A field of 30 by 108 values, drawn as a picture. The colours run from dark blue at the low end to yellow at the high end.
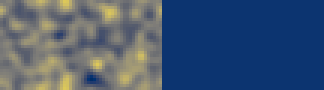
The table splits into one row of 2 panels. Panel 1,1: middling, blotchy, strong in contrast. Panel 1,2: very low, flat.
